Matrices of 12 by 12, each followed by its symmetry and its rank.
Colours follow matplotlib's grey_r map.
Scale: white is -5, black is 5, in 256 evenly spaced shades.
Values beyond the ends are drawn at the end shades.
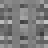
neither, rank two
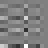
neither, rank one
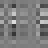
neither, rank one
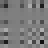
symmetric, rank one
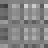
neither, rank one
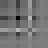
symmetric, rank one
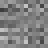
neither, rank two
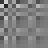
symmetric, rank one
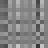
neither, rank one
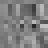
neither, rank two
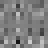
neither, rank two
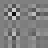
symmetric, rank one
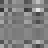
neither, rank one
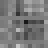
neither, rank two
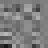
neither, rank two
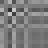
symmetric, rank one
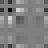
symmetric, rank one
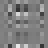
neither, rank one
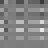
neither, rank one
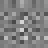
neither, rank two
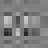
neither, rank one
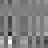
neither, rank one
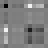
symmetric, rank one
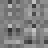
neither, rank two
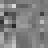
neither, rank two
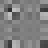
symmetric, rank one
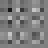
symmetric, rank one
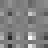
neither, rank one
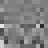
neither, rank two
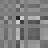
symmetric, rank one
